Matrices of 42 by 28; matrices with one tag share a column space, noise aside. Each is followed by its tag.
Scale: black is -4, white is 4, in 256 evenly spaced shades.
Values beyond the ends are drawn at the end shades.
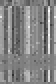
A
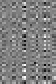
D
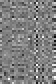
D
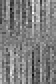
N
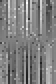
N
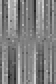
N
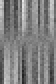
N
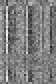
A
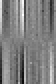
N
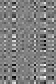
D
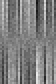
N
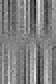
N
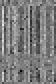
A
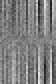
N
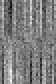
N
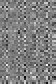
D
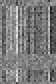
A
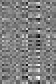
D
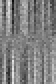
N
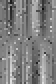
N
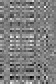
D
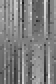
N
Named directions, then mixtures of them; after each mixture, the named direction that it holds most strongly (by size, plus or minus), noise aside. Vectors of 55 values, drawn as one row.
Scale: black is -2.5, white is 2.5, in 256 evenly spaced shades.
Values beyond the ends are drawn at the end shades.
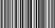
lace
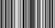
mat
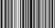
mat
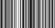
mat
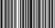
mat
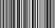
lace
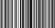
lace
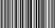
lace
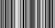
mat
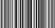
lace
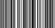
lace
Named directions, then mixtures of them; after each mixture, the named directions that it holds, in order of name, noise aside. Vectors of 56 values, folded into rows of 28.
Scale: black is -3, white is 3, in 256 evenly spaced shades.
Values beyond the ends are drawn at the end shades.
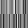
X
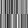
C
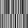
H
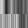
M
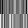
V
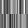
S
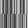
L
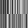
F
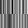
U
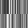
C, F, M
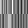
U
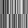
F, L, X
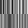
U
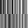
F, U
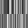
F, H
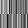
C, F, X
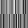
X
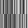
L, U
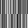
C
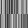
C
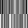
V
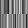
F, H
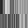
M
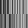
F, S, U
